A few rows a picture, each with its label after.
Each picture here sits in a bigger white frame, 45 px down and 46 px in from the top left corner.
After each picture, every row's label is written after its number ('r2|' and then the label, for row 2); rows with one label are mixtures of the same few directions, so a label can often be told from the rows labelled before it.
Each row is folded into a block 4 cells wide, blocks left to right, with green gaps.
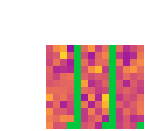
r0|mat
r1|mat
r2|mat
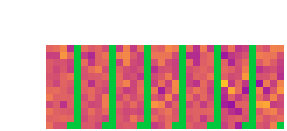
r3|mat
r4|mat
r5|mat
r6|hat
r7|mat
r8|hat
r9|hat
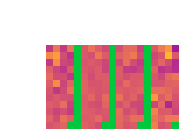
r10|mat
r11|mat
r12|mat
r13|mat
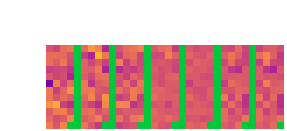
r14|hat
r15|mat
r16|hat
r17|mat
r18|hat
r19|mat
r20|mat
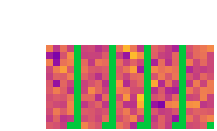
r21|mat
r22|hat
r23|mat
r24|hat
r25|hat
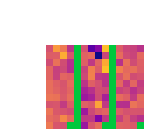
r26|mat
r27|mat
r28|hat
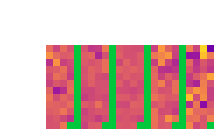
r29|hat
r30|mat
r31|hat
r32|mat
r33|mat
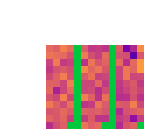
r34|hat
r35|hat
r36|mat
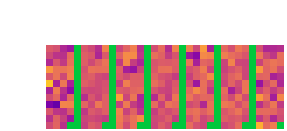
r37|hat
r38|mat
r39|mat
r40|mat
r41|mat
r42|hat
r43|hat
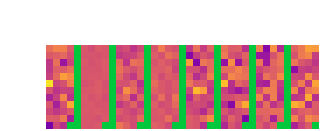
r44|hat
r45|mat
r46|hat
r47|mat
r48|hat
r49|hat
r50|mat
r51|hat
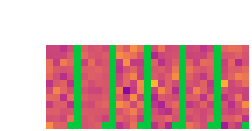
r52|hat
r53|hat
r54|hat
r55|hat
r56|hat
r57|hat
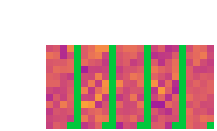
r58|mat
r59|hat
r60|hat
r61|hat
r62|mat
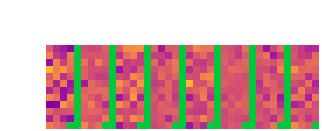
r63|hat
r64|hat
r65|hat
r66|mat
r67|hat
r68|mat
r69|mat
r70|hat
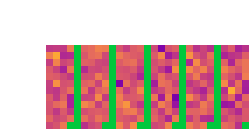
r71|mat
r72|hat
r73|hat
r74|mat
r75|hat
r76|hat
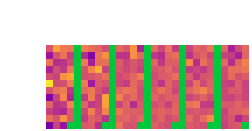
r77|hat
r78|mat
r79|mat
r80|mat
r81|hat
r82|mat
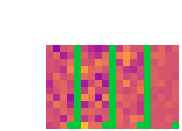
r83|mat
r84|hat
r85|mat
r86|mat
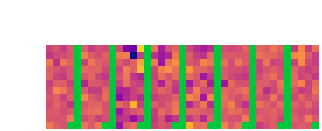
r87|hat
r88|hat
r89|mat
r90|mat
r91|hat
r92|hat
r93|hat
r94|mat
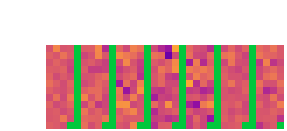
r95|mat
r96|mat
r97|hat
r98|mat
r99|hat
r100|mat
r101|hat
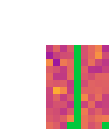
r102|hat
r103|mat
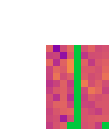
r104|mat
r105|hat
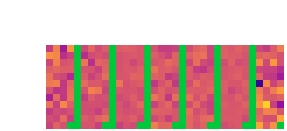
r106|mat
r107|hat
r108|hat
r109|hat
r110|mat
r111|hat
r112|hat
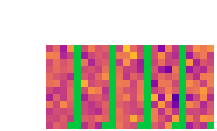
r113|mat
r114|hat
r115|mat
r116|mat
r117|hat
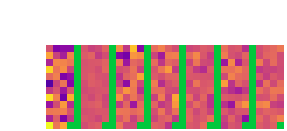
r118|hat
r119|mat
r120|mat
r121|mat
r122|mat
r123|hat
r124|hat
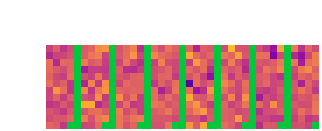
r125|hat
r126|hat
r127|mat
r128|hat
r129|hat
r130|mat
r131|mat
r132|mat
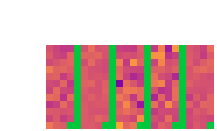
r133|hat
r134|mat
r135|hat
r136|mat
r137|mat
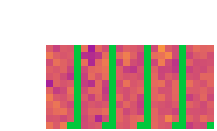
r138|hat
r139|mat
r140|mat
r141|mat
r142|hat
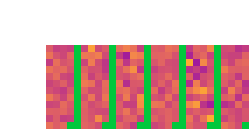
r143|hat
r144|mat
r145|mat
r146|hat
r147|hat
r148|hat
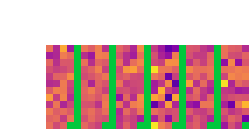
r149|mat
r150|mat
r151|mat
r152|hat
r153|hat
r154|hat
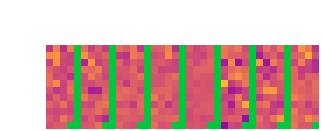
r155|mat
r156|hat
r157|mat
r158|mat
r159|mat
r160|hat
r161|hat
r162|mat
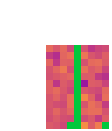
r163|mat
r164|hat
